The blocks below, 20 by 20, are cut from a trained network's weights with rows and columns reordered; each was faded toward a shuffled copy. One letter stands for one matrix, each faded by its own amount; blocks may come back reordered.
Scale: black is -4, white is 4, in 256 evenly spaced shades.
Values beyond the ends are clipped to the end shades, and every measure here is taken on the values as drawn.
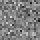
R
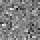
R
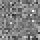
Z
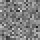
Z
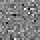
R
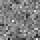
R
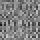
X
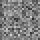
Z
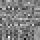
X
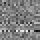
X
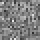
Z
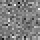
R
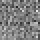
Z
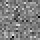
R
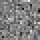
R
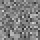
Z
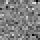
R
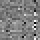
X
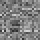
X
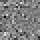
R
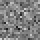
R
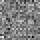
Z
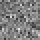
R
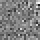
R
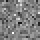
R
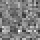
X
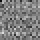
X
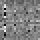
X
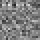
X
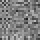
X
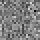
Z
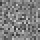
Z
